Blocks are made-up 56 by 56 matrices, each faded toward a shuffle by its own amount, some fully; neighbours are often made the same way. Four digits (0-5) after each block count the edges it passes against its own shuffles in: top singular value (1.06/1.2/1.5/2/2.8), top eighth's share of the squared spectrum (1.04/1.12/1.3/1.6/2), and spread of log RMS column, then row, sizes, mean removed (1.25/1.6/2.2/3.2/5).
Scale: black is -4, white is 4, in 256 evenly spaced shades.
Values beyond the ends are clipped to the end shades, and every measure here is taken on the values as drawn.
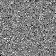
0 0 0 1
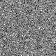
0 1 0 0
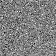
0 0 0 0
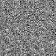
3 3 2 1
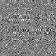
4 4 2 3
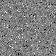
1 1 0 0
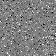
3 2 0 0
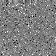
2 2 0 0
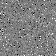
1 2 0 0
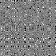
4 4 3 2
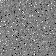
0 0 0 0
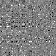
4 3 1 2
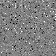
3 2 0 1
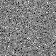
0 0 0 0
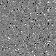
3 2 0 0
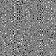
4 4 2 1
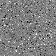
1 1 0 0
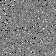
1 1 0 0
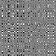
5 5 3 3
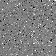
2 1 0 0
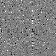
3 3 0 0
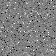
0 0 0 0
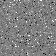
0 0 0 1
